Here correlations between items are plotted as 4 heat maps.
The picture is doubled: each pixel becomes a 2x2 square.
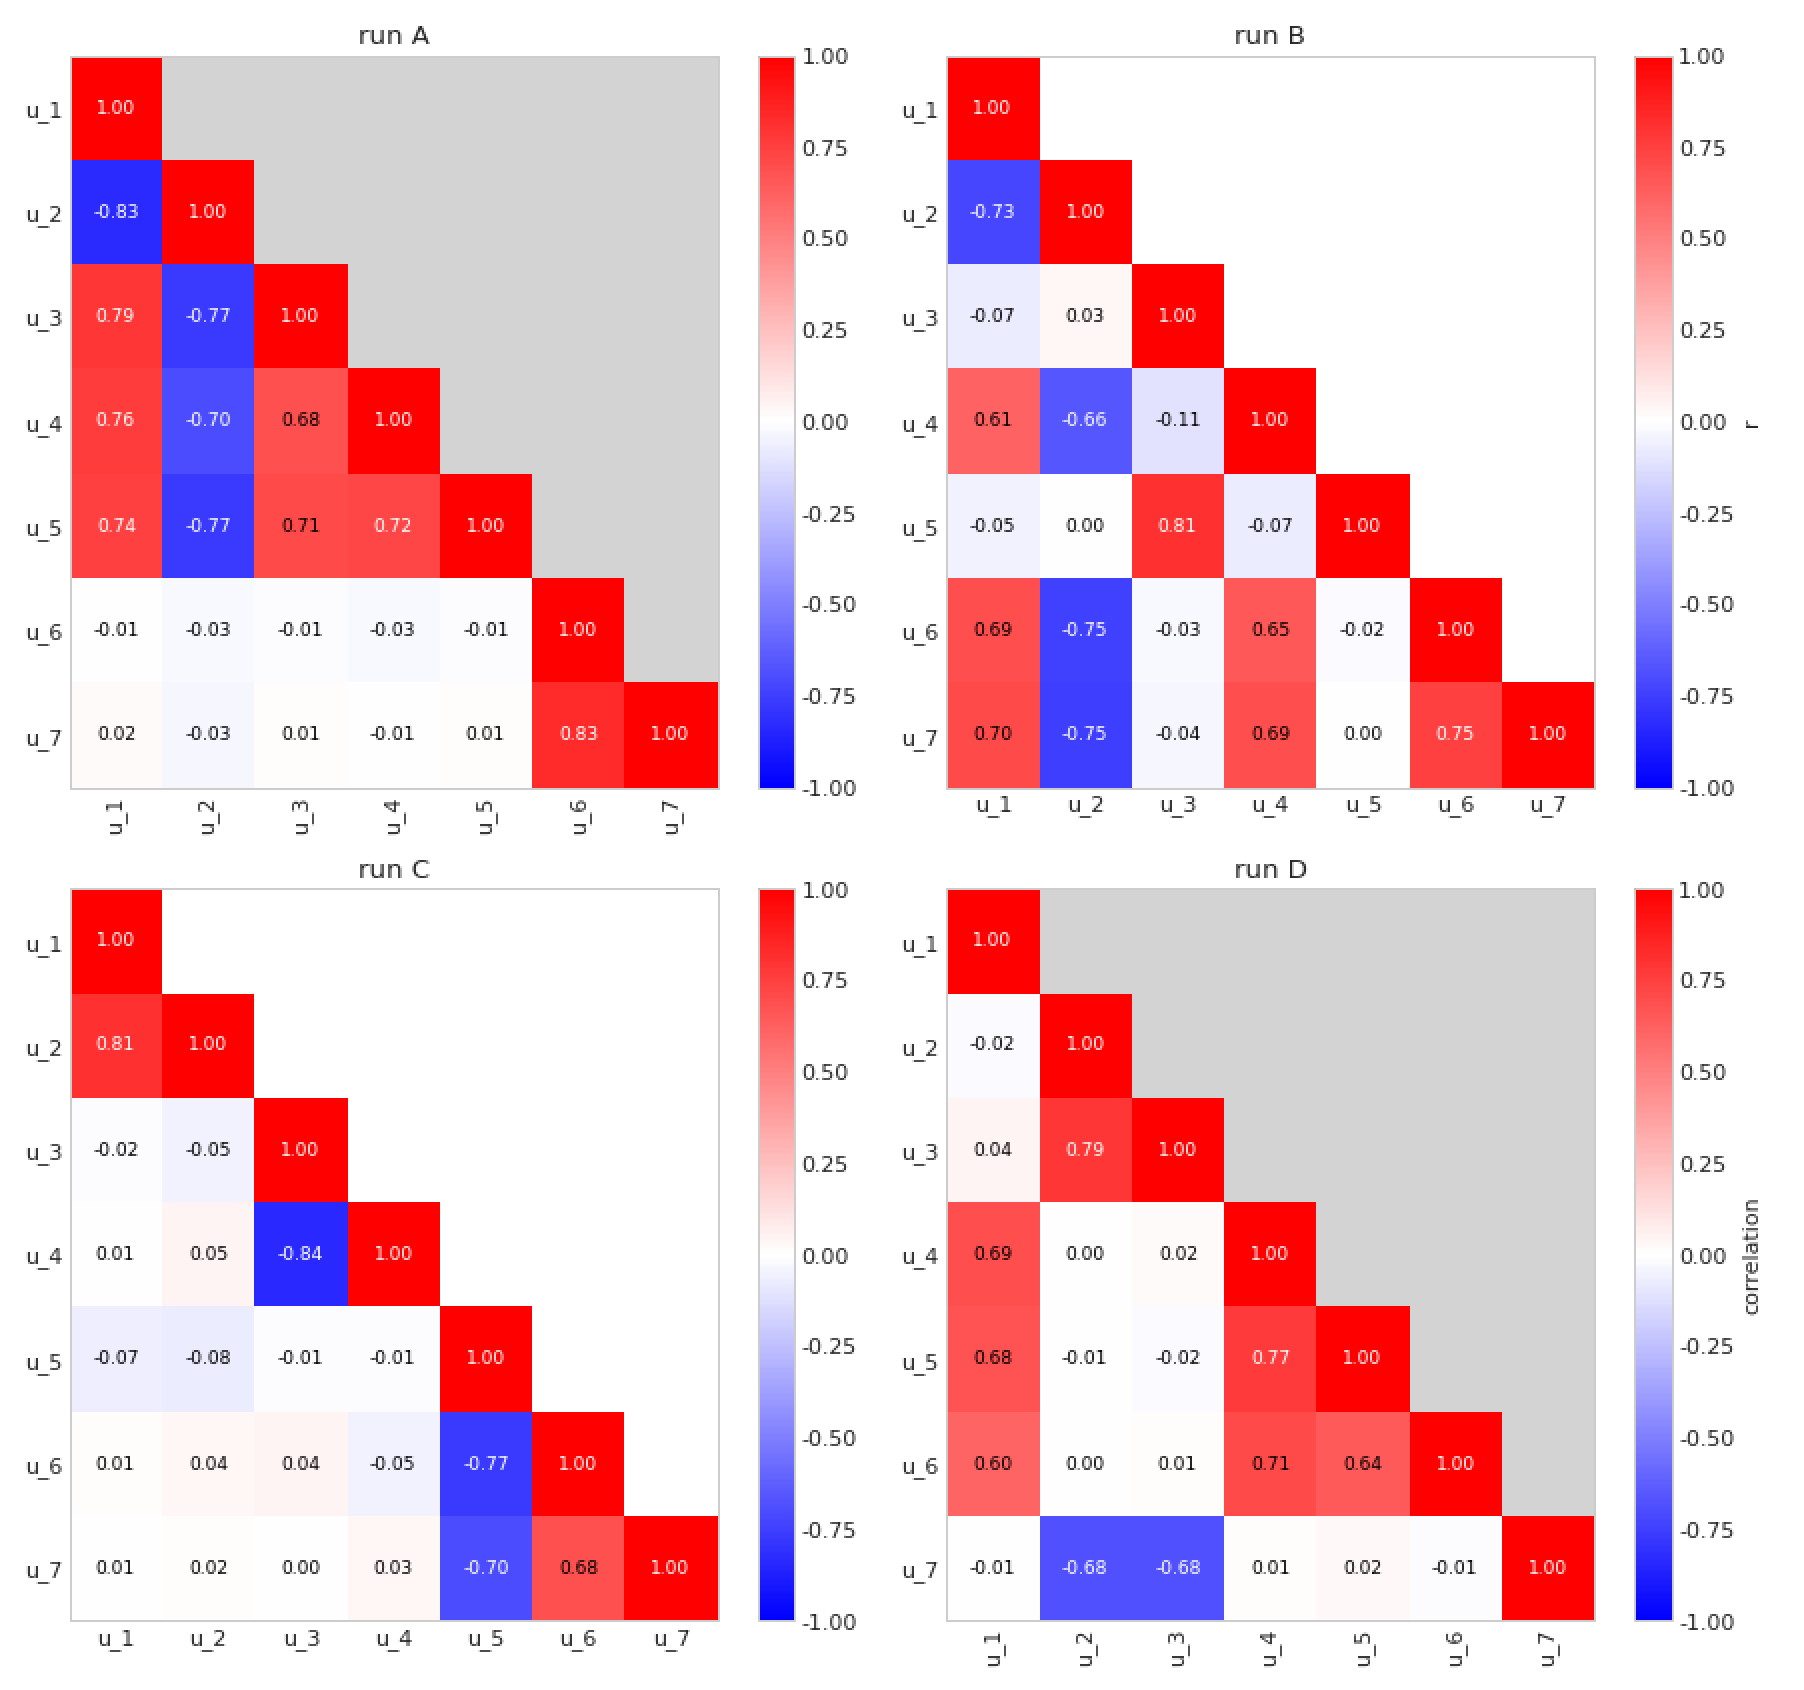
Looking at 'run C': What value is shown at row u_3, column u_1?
-0.02
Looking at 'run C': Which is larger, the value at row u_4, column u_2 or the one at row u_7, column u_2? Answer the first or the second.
the first
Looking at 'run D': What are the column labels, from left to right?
u_1, u_2, u_3, u_4, u_5, u_6, u_7
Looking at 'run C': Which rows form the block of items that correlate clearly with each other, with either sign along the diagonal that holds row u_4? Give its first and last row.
u_3 to u_4
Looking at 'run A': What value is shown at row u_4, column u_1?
0.76
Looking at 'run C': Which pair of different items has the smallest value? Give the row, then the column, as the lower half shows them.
u_4, u_3
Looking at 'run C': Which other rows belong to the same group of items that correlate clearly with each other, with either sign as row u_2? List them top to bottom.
u_1
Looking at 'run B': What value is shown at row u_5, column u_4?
-0.07
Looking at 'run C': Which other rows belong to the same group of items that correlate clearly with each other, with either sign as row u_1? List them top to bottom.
u_2
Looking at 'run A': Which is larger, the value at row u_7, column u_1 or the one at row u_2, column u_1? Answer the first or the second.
the first
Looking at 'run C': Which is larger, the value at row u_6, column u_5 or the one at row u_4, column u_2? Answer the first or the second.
the second
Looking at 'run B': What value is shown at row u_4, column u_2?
-0.66
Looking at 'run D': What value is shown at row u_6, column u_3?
0.01
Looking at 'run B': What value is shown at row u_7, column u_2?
-0.75
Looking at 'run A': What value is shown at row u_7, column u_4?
-0.01
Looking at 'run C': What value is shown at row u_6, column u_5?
-0.77
